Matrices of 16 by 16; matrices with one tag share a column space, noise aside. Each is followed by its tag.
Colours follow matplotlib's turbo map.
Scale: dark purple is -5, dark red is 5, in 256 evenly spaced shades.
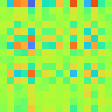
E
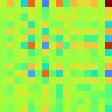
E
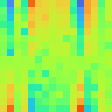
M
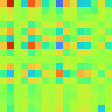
E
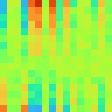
M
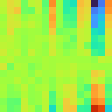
M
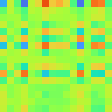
E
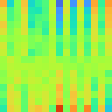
M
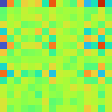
E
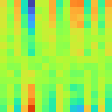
M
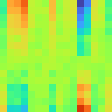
M
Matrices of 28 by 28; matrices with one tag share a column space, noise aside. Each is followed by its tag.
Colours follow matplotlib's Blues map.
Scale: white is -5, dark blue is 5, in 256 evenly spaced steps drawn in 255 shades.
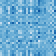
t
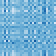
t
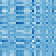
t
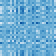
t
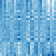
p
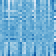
p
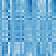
p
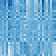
p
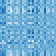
t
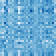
t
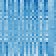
p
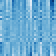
p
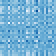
t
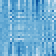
p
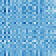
t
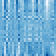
p
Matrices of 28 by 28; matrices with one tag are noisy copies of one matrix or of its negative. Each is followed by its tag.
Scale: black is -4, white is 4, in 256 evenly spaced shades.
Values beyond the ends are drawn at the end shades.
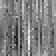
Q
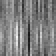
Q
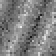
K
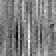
Q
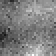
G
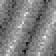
K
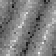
K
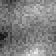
G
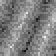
K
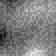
G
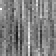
Q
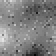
G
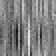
Q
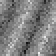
K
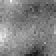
G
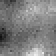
G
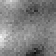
G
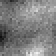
G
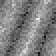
K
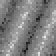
K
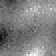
G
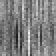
Q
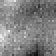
G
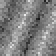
K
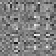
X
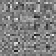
X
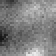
G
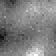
G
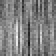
Q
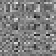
X
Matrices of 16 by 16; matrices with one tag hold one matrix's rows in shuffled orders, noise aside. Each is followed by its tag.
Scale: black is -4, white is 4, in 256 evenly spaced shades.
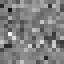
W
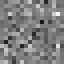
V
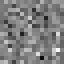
V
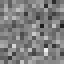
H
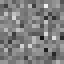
H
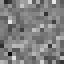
W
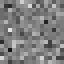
W
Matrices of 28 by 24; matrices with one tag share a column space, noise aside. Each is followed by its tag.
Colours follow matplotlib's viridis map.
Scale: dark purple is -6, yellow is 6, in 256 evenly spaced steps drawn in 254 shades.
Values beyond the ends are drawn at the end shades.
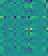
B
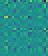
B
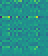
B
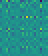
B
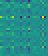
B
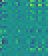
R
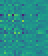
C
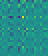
B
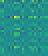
B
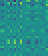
R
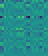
B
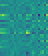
C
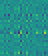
C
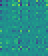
R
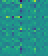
B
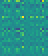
B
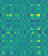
C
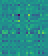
C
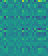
B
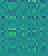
B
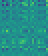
R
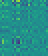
R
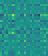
C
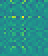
B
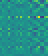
B
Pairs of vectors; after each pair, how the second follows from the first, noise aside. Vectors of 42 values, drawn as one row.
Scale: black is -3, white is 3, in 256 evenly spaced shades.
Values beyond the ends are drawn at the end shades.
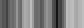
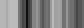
reversed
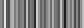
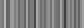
shrunk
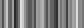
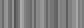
shrunk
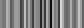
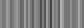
shrunk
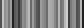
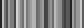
reversed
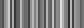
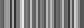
reversed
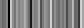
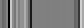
partly zeroed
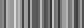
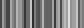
reversed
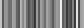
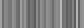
shrunk
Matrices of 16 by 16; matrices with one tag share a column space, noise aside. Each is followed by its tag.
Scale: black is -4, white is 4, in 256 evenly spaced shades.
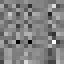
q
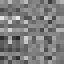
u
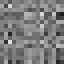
q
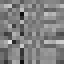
q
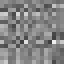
q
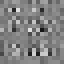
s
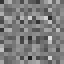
u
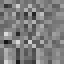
q
